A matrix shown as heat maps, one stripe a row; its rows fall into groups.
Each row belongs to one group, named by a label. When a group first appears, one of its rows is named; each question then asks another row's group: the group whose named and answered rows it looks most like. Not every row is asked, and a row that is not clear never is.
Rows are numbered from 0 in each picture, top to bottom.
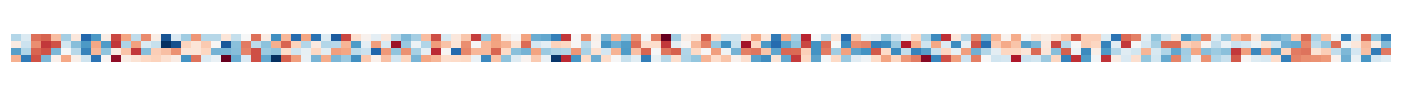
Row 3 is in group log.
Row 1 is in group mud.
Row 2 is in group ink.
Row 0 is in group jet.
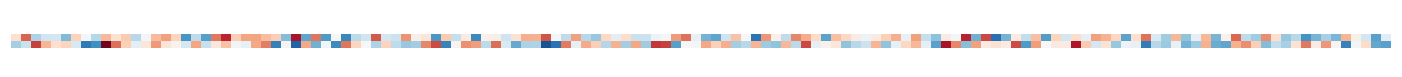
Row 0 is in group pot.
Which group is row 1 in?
jet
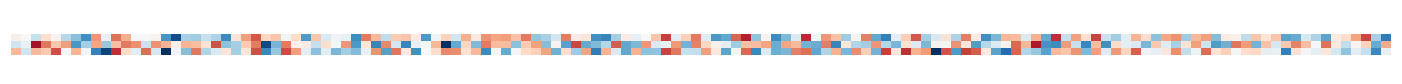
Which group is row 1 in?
ink
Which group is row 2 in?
log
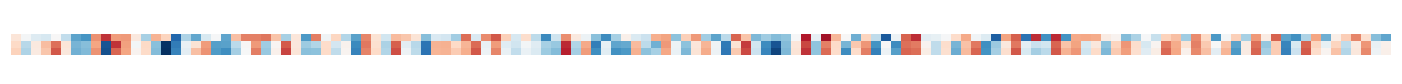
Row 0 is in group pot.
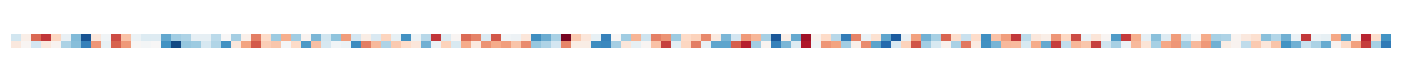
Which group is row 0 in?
jet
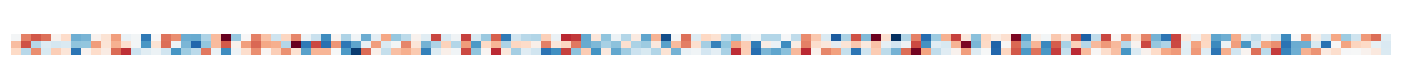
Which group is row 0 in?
jet
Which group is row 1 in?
pot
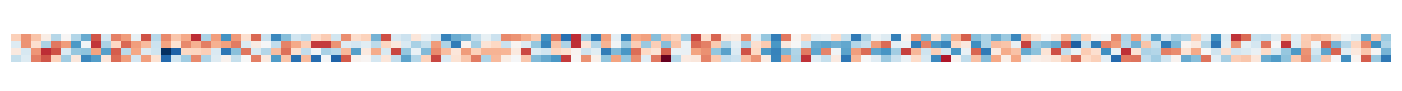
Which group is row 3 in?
jet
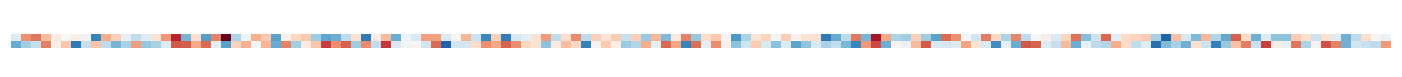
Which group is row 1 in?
ink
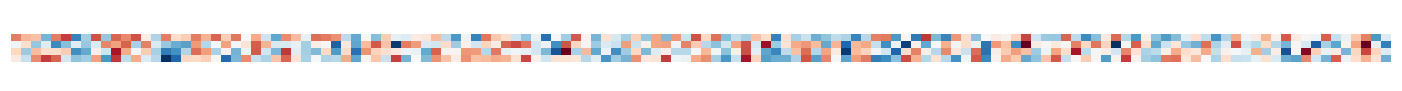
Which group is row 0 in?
ink
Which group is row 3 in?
mud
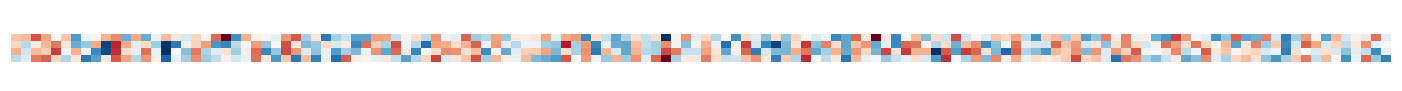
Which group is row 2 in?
log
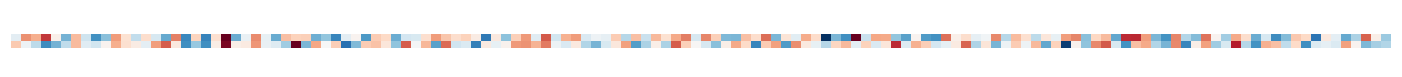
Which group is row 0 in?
jet
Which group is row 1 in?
pot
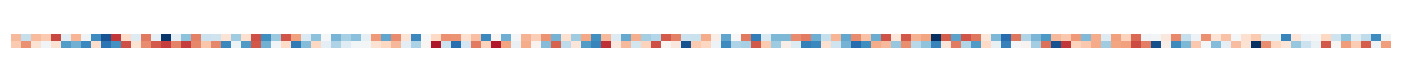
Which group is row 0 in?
log
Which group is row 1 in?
ink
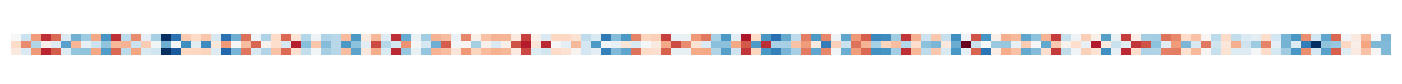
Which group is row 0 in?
mud
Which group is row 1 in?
pot
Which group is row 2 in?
mud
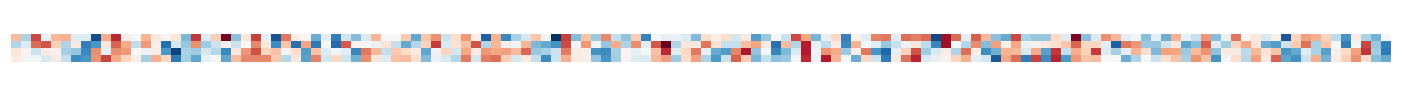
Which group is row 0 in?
log
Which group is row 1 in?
jet
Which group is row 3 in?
pot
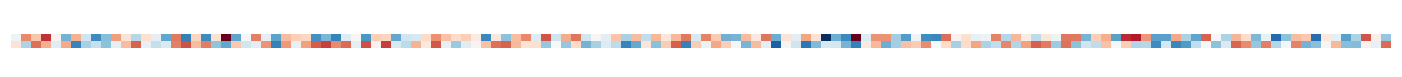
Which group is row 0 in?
jet
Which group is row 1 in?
ink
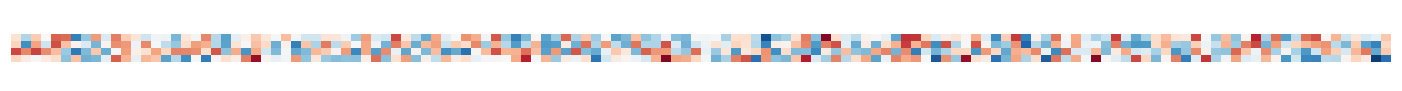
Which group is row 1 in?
log
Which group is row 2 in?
ink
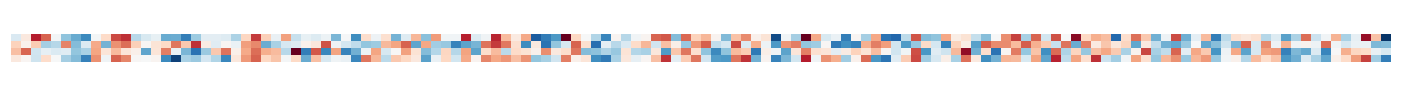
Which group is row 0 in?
jet
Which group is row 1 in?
ink
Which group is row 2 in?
pot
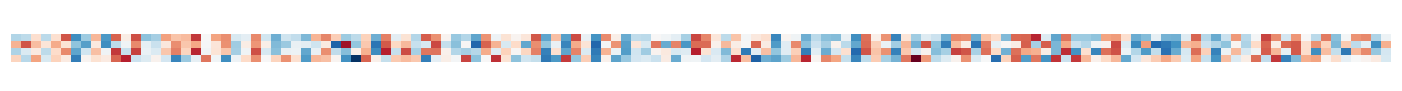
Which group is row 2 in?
ink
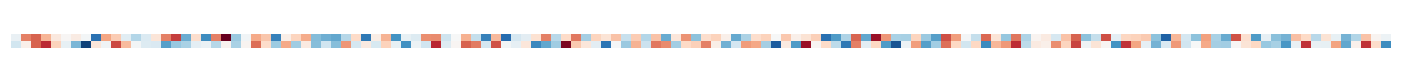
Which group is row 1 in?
jet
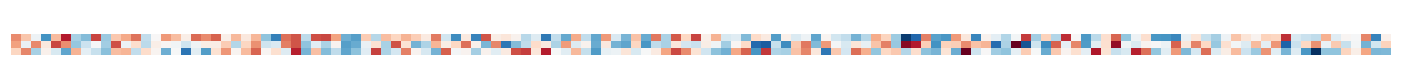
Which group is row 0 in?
ink
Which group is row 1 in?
log
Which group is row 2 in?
pot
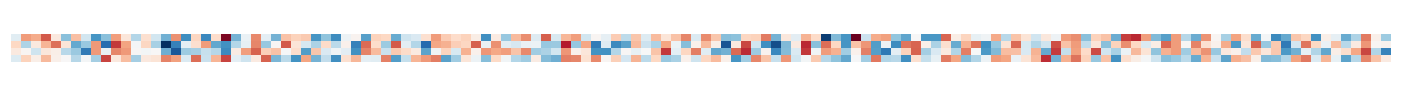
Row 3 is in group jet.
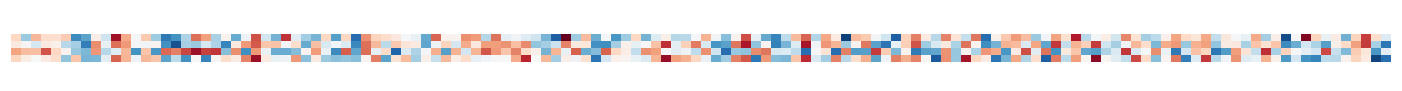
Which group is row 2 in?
ink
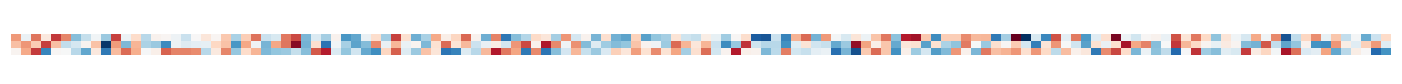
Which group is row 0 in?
log
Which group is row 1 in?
mud
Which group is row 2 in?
ink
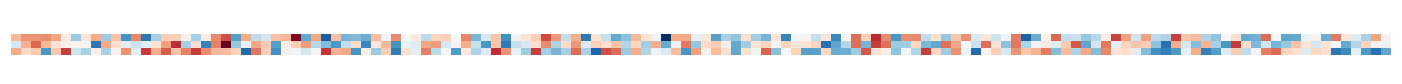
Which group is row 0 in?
mud
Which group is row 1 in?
jet
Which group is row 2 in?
ink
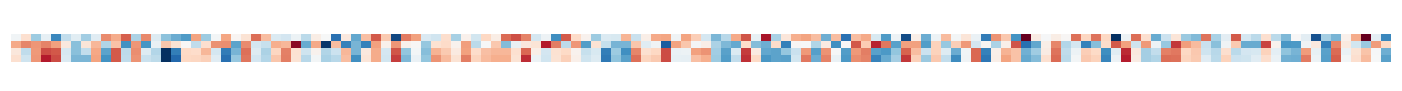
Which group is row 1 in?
mud
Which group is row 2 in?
mud
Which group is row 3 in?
mud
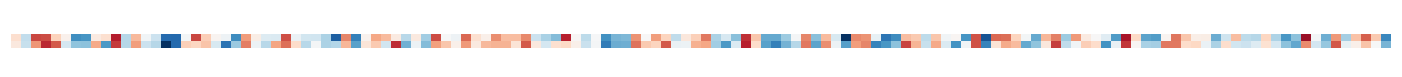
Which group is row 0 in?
mud
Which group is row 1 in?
mud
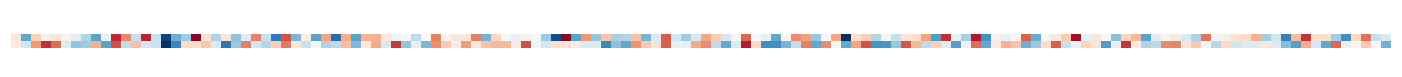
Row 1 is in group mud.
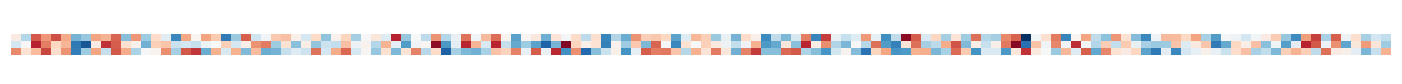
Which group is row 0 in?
mud
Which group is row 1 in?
jet
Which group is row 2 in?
ink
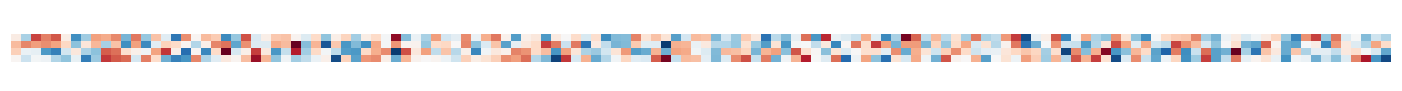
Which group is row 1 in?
mud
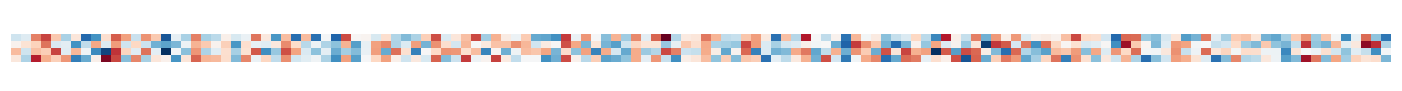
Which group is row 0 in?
jet
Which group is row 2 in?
log
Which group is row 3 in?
mud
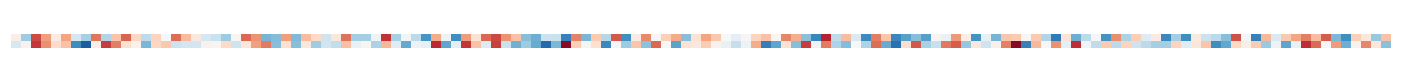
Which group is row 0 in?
ink
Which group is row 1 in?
jet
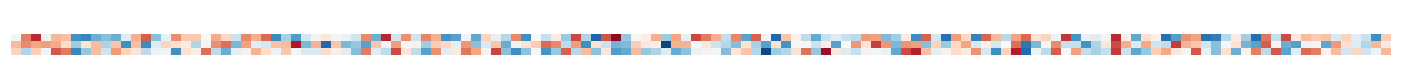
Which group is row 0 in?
ink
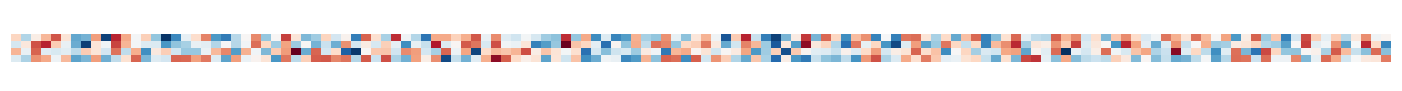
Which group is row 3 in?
ink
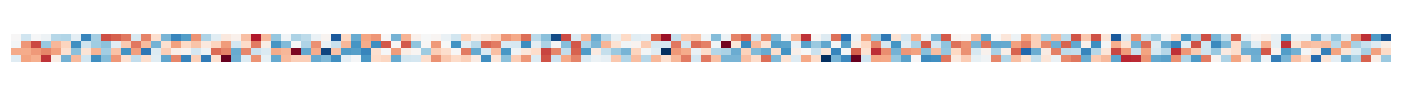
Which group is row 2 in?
mud
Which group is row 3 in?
jet
